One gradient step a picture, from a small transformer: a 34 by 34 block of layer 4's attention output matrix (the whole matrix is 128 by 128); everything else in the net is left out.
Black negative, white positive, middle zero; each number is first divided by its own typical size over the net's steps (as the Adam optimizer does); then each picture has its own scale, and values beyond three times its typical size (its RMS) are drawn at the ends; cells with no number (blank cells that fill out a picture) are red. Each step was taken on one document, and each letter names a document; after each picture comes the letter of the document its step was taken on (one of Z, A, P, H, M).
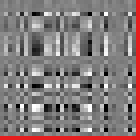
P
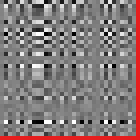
P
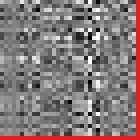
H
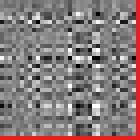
H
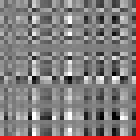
H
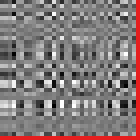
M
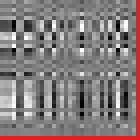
M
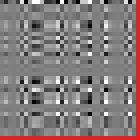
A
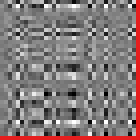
P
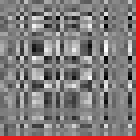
P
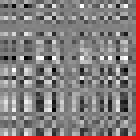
M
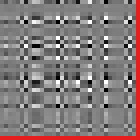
A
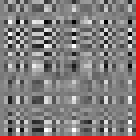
P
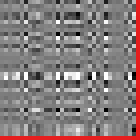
A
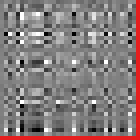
P
